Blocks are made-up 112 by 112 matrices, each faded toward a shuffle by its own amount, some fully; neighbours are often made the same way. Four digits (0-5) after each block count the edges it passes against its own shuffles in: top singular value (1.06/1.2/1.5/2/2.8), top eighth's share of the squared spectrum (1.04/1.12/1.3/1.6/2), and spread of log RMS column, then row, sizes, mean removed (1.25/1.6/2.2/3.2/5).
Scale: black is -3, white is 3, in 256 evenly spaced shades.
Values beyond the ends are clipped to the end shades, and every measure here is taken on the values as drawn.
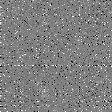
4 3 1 2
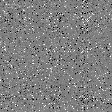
3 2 1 1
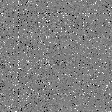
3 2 1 1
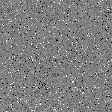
2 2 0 0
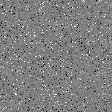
3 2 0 1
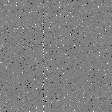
3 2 1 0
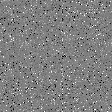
3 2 1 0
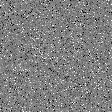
0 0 0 0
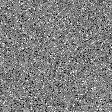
0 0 0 0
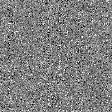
1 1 3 0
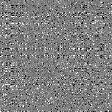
4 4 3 3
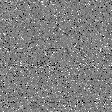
3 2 0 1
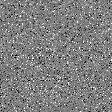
3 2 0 1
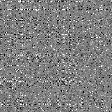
4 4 2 3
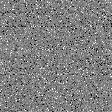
3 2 0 1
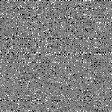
4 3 2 3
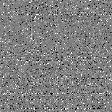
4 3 1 2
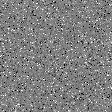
2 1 0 0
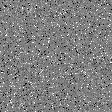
1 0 0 0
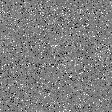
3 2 0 1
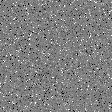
0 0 0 0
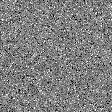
2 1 0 0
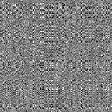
5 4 3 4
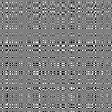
5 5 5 5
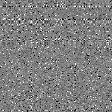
4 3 2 2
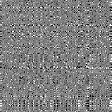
5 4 3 3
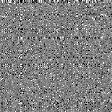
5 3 2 3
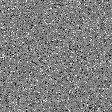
2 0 0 0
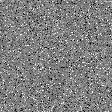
1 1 0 0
